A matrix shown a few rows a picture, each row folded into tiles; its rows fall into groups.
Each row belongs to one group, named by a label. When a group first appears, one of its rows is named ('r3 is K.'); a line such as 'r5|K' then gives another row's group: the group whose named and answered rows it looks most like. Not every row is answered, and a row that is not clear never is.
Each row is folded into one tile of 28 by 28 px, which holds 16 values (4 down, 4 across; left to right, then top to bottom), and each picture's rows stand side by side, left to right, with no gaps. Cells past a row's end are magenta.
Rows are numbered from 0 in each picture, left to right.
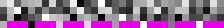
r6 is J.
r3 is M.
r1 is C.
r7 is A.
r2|M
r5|A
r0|A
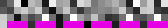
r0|M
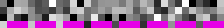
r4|J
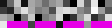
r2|J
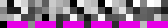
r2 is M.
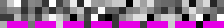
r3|A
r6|M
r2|M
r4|C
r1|C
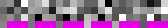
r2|J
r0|C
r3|M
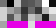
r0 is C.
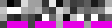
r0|J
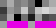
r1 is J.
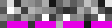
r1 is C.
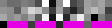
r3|J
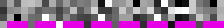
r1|C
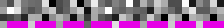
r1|M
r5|A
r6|M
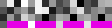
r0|C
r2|M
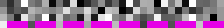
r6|C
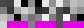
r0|M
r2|A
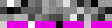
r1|A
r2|C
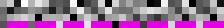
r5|J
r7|M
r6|M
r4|A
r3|M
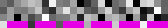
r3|M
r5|A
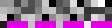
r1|M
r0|J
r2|M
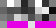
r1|A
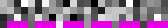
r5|C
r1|A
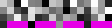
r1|J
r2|A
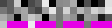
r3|J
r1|M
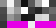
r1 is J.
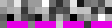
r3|C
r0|J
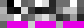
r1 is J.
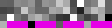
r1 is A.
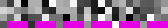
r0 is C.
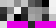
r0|A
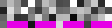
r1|A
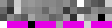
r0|A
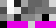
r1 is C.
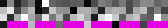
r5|C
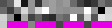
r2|C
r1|J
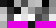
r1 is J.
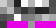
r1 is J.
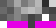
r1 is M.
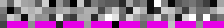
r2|J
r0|A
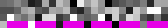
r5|J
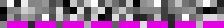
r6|C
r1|C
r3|A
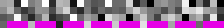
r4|M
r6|M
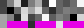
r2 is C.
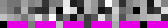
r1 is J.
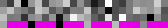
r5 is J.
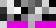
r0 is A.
